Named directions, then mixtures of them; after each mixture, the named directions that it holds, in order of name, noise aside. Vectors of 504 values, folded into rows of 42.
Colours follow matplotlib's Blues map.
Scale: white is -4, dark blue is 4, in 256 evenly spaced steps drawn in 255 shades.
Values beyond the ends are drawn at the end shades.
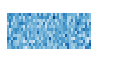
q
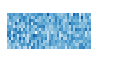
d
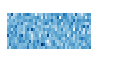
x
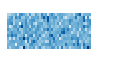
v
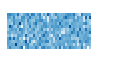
v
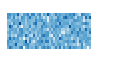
v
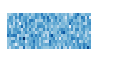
d, v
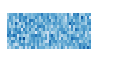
d, v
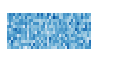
d, q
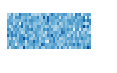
v, x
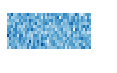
d, x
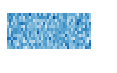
q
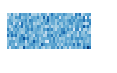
v, x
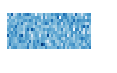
x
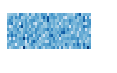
v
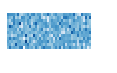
v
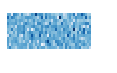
x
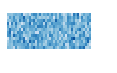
d, q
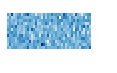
x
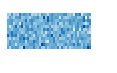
v, x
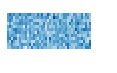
d, q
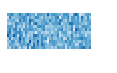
d, x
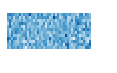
q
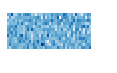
x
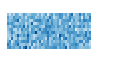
d, q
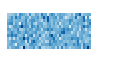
v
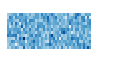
d, v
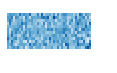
q, v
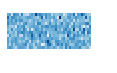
x
